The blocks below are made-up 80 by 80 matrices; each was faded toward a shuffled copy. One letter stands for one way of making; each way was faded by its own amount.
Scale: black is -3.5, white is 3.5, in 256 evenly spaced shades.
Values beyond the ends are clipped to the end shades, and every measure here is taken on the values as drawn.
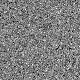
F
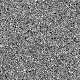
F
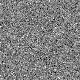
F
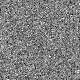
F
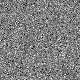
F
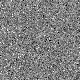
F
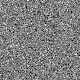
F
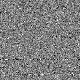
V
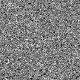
V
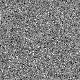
F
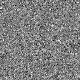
V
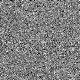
V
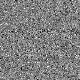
V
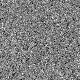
F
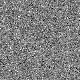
F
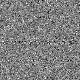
V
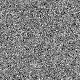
V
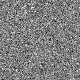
F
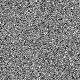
F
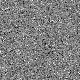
F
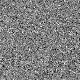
V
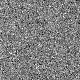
F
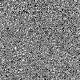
V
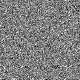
V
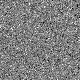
F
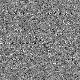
V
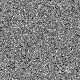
F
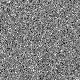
F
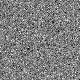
F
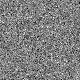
F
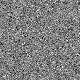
F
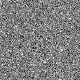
V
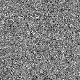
V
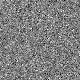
F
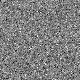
F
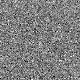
V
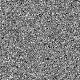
V
